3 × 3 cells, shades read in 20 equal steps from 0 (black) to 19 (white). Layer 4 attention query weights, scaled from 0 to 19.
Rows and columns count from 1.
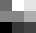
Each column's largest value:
10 19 17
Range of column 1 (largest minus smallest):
10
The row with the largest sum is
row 1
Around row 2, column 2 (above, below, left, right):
19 4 10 13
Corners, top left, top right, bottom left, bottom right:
8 17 0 5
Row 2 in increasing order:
10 10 13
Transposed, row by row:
8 10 0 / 19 10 4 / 17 13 5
